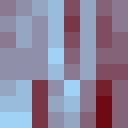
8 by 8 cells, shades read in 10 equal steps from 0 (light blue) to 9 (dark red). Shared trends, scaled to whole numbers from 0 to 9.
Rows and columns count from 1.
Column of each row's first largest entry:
5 5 5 5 7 7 7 7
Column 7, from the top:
5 6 6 5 6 8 9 9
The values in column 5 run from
0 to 7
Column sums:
20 15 35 12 31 23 54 39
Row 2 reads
3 2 3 1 7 2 6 4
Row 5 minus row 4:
0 0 0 1 -1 0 1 1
